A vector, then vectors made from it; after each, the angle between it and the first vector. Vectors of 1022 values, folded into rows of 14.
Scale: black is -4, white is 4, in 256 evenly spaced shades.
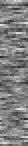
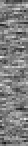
nearly opposite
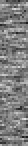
nearly opposite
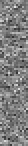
partly aligned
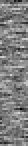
nearly opposite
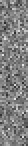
orthogonal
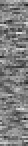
nearly parallel
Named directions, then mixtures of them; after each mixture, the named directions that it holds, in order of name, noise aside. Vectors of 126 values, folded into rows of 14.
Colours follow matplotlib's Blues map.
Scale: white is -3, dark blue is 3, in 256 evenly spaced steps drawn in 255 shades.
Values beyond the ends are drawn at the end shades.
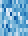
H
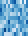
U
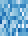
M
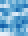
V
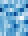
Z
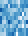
M, Z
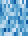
U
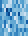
H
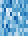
H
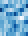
Z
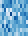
H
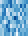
H, M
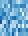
M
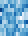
M, Z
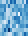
H, U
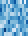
U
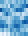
V, Z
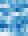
V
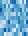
U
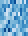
H, U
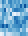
H, V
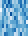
H, U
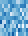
M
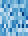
H, M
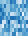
M, U
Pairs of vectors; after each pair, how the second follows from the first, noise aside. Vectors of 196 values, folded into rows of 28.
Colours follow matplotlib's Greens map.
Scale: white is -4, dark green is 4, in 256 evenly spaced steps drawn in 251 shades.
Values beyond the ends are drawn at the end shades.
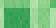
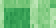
copied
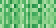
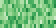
shuffled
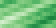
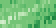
partly zeroed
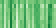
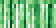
scaled up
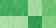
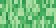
shuffled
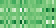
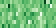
shuffled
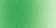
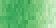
copied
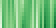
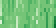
partly zeroed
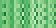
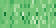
partly zeroed
